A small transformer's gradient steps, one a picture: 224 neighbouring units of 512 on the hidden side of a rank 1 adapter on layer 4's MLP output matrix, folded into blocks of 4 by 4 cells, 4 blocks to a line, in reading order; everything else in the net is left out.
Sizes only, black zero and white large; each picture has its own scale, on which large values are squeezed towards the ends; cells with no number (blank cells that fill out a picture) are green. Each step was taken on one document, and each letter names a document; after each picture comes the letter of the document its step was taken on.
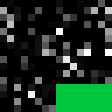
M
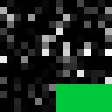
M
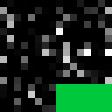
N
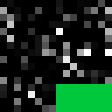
M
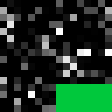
M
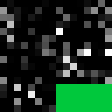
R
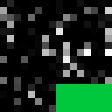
N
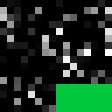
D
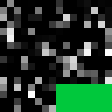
R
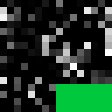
D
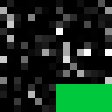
N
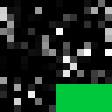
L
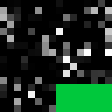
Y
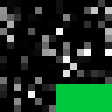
Y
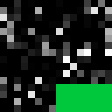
L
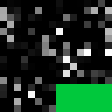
Y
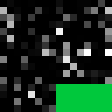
M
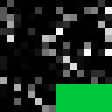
N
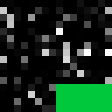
M
